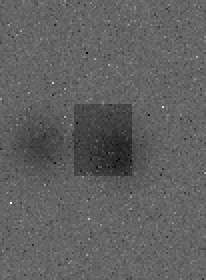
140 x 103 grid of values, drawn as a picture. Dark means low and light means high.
Stripes: none. Dips: two. Slope: none. Histogram: skewed, a long tail of low values. Odd patch: lower, in the centre. Average level on the scale: 40%.
